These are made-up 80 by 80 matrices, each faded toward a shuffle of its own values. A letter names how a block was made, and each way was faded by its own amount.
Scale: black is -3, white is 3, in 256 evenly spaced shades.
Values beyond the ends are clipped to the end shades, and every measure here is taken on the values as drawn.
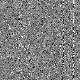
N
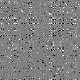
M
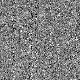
N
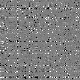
M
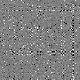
M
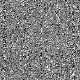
N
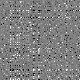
M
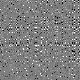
M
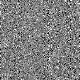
N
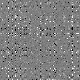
M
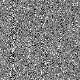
N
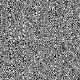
N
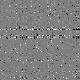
M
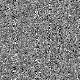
N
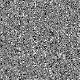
N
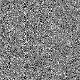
N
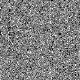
N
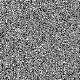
N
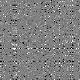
M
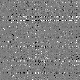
M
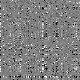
M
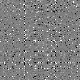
M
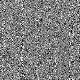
N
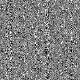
N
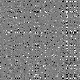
M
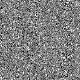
N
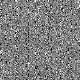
N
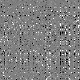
M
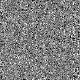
N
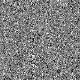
N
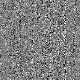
N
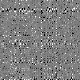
M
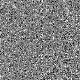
N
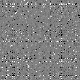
M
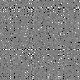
M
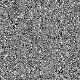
N
